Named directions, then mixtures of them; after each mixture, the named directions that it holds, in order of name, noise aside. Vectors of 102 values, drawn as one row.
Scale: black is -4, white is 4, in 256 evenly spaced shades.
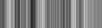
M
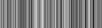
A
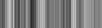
M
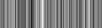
A, M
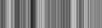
M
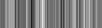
A, M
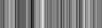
A, M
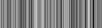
A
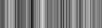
A, M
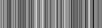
A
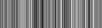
A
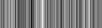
A, M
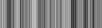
A, M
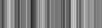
M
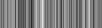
A, M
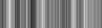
M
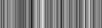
A, M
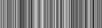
A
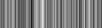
A, M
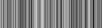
A
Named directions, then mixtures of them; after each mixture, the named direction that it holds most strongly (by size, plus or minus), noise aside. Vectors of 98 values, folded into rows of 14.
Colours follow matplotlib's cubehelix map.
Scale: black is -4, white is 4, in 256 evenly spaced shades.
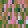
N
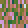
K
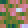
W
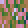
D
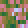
W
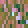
D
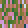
K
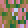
D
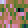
W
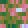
W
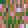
W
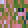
D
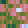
W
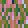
N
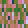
N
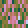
N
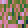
N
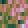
W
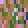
D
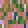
K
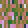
K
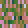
K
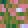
W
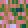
W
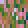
D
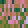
N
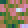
W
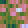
W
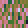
N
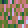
N
